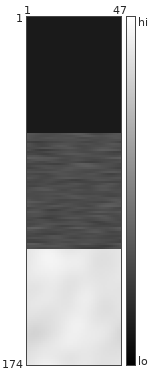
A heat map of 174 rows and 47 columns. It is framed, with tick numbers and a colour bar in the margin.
It is made of 3 by 1 panels. Panel 1,1: very low, flat. Panel 2,1: low, streaked across, faint in contrast. Panel 3,1: very high, smooth, faint in contrast.
